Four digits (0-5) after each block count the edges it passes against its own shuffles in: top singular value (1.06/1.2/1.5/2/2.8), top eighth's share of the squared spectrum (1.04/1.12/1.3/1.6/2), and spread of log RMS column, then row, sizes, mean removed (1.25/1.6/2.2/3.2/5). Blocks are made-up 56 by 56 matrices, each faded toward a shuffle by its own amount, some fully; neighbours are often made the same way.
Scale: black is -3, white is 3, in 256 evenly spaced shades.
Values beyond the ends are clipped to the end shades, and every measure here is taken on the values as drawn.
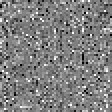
3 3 2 0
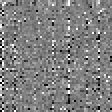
4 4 3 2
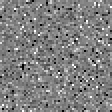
1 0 0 0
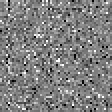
3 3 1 1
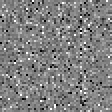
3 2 1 0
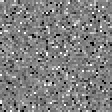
1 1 0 0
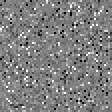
0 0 0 0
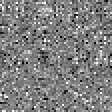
3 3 2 1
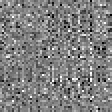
4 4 2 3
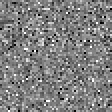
1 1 0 1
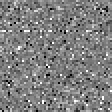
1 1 0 1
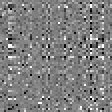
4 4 3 2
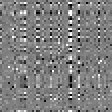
5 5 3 3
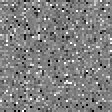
3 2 1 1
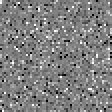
1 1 0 0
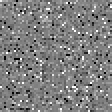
1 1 0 0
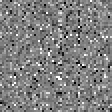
3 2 1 1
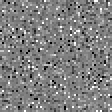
0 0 0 0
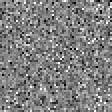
0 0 0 0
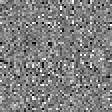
4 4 2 2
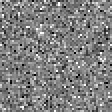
2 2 0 0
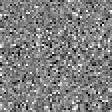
3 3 1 1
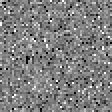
0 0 0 0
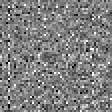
4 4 2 2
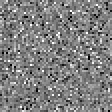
0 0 0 0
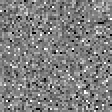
2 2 0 1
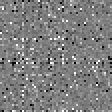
2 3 2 2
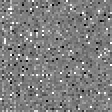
1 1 1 0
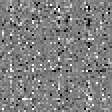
2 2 2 2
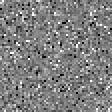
0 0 0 0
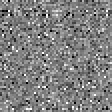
3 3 0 2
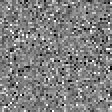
1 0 0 0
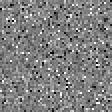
1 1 0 0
